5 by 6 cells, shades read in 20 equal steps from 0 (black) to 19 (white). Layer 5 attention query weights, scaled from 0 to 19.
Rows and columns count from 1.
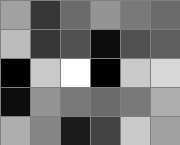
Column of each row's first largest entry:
1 1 3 6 5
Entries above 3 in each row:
6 5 4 5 5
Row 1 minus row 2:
-2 0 2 10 3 1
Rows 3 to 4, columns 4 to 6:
0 15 16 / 8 9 13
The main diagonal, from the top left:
12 4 19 8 15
